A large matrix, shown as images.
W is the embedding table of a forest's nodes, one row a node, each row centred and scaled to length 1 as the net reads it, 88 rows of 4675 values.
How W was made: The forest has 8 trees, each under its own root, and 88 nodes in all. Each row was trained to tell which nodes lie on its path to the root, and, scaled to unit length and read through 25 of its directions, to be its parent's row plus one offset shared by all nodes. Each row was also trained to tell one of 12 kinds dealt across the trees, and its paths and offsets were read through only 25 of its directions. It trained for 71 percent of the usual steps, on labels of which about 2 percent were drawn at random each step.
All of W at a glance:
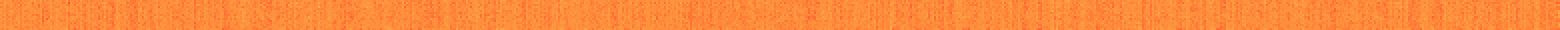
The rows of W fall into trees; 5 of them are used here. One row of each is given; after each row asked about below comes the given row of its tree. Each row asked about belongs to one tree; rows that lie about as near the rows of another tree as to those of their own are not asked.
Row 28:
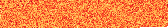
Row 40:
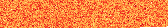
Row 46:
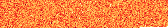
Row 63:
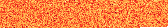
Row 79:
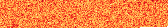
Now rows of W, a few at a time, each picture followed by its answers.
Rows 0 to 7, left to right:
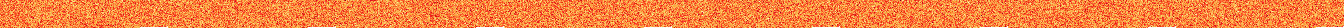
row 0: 46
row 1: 28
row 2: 28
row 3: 79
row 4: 63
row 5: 46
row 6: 40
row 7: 79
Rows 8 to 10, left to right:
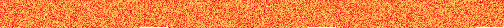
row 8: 46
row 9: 46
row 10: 46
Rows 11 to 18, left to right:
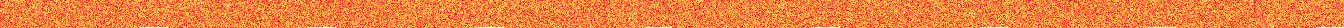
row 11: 46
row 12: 79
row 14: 40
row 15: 28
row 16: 40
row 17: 40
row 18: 40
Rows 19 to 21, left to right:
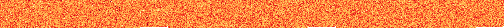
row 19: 46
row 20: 46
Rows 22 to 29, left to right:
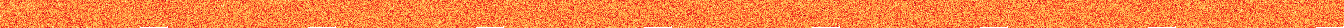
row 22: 40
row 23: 46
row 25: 28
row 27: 63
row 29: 40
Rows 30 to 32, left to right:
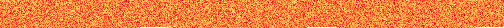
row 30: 79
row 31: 63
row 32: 46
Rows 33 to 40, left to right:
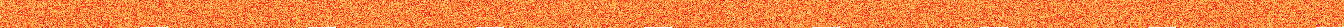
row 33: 40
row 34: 40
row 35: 28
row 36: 28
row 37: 79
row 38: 40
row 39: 40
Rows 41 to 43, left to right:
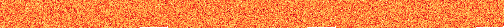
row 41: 46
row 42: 46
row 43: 28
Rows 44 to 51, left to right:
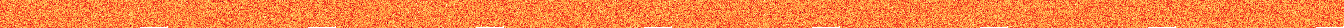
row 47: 28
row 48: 40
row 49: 40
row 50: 40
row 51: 40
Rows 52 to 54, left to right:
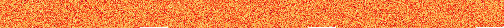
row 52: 40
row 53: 63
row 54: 63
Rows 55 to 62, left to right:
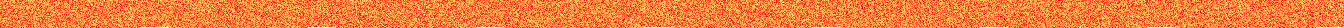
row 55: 40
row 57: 79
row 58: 46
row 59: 28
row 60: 63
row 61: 79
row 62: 63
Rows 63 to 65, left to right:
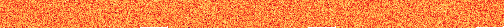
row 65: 28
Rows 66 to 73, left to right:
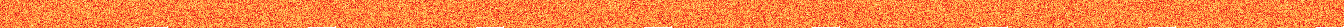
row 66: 46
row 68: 63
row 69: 28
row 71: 46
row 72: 40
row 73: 28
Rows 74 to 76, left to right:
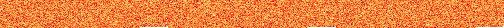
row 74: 63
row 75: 46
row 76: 46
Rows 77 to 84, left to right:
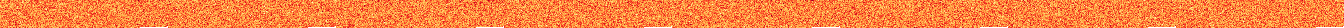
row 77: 28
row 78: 28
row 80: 40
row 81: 28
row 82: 46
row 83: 40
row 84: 79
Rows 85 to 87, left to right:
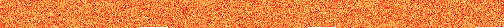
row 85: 28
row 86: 46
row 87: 46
